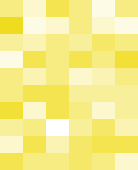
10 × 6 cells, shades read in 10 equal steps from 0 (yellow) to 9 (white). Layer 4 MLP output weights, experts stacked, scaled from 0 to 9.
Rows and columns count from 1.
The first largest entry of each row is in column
5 2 2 1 4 4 2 3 1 6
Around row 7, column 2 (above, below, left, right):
2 4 1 2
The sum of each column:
40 48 44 42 49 46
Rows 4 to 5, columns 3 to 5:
4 2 4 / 4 7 6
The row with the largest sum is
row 2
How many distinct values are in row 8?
5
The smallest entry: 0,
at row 2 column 1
